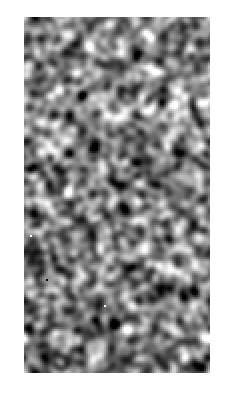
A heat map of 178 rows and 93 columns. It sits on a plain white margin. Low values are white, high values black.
Average level on the scale: 50%. Histogram: bell-shaped. Mirror symmetry: none. Stripes: none. Grain: blotchy. Lone odd cells: 3, 1 higher and 2 lower than their neighbours.
